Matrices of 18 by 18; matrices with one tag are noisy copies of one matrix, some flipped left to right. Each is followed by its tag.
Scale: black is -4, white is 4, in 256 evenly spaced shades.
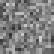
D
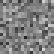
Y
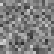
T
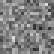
D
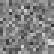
T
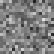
Y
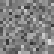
T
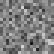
T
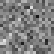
T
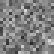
T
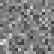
T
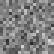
T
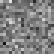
Y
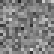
Y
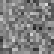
D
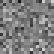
Y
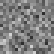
T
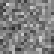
D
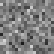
T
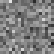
Y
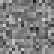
Y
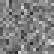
T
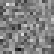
D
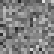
Y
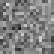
D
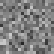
T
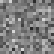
Y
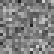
Y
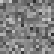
Y
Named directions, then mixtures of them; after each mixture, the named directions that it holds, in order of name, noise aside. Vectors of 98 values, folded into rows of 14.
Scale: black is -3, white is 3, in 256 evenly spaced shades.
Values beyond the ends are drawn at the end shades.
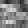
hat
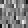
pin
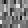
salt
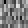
pin, salt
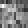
hat, pin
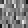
pin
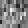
hat, salt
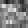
hat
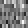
hat, pin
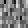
pin, salt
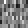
pin, salt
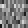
pin, salt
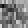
hat, pin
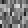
pin, salt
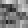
hat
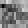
hat, pin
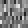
salt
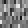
salt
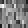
hat, pin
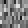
salt
